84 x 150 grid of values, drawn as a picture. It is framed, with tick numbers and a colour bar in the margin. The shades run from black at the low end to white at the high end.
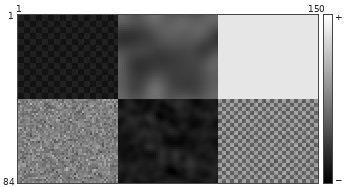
The table splits into 2 rows of 3 panels. Panel 1,1: very low, checkered, faint in contrast. Panel 1,2: low, smooth. Panel 1,3: very high, flat. Panel 2,1: middling, fine-grained. Panel 2,2: very low, blotchy, faint in contrast. Panel 2,3: middling, checkered, strong in contrast.
